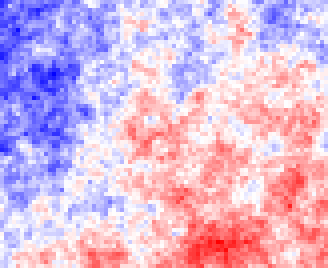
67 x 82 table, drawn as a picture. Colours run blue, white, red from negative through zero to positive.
There is an overall slope up to the bottom right. The field is mottled with small blotches. No regular stripes run through it. The ninth with the lowest average is the top left. The halves do not mirror each other.
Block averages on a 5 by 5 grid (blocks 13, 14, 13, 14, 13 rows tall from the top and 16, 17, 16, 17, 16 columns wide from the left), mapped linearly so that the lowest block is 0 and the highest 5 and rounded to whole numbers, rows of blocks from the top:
01221 / 01233 / 02433 / 12334 / 23454
